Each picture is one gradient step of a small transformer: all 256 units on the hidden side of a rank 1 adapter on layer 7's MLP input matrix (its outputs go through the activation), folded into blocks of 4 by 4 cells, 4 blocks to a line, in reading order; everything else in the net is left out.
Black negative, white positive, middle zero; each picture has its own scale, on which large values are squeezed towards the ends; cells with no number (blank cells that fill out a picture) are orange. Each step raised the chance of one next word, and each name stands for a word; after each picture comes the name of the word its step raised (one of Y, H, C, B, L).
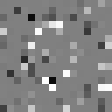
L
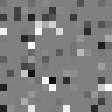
L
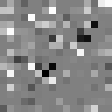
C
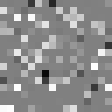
C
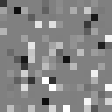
L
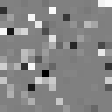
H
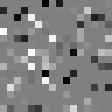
H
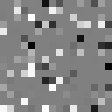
C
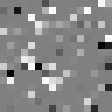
H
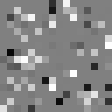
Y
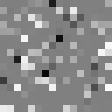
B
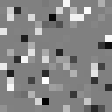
H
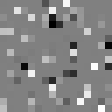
C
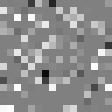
C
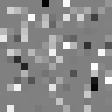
C
